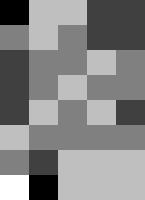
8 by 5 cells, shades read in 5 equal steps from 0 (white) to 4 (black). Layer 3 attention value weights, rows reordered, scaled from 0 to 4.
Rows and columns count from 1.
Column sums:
18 16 12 14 17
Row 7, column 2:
3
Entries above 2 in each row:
3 2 1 1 2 0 1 1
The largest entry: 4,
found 2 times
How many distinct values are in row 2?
3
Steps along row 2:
down up up same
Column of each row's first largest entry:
1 4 1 1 1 2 2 2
